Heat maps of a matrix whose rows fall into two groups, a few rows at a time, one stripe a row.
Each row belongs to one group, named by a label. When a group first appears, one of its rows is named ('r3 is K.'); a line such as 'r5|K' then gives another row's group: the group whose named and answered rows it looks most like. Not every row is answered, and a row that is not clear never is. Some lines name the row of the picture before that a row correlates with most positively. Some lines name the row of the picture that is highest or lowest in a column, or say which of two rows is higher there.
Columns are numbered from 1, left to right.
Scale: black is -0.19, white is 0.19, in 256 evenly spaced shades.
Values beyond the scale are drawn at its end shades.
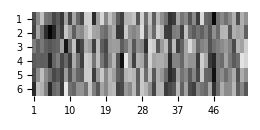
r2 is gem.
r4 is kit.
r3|kit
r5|gem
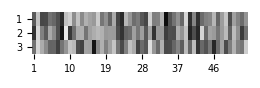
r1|gem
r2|gem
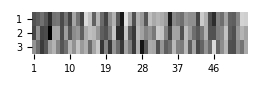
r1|kit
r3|kit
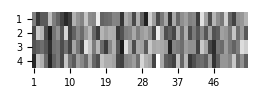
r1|kit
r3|kit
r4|gem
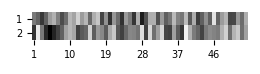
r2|gem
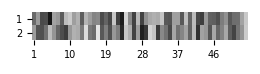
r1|kit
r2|kit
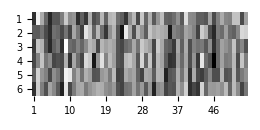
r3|gem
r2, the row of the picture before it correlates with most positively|1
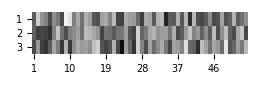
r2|kit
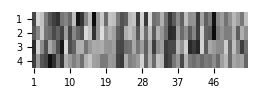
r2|gem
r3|gem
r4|gem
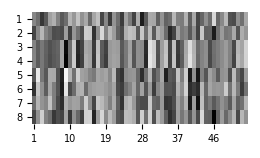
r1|kit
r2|gem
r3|kit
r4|kit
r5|gem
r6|gem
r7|gem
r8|gem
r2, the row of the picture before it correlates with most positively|2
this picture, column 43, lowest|1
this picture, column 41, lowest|6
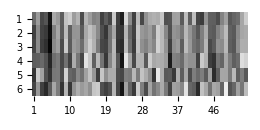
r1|kit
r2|kit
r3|kit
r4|kit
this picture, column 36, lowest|5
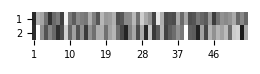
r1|gem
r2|gem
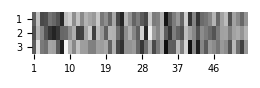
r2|gem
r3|gem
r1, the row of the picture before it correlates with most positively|2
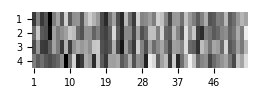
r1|kit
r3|kit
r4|kit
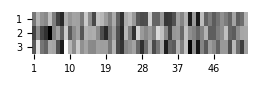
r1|gem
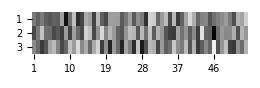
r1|kit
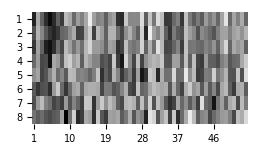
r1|gem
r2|gem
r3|gem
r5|kit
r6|kit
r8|kit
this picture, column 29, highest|4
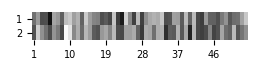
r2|gem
